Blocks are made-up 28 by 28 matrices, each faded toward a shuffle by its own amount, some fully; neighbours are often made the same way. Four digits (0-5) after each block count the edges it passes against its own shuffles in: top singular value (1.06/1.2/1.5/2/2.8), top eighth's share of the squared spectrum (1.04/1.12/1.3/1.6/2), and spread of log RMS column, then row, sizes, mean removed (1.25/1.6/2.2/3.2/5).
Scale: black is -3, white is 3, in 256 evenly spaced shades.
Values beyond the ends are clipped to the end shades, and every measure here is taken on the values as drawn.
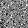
0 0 1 0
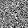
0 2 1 0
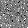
1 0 0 0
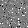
1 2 0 0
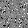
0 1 0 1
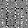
3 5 3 1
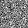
0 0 0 0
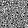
0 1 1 0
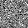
0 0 1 0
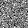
0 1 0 0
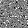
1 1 0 0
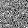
1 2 0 0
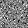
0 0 0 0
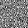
3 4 1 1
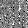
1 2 2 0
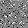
0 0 0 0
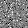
0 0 0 0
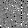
2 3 1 0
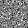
1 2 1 0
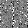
2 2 2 0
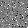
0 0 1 0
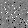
1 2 0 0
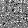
2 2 0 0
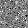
1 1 0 0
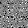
3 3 1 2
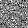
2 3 0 1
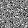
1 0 0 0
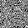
2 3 0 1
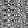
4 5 2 2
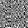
3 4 1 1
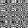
4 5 3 3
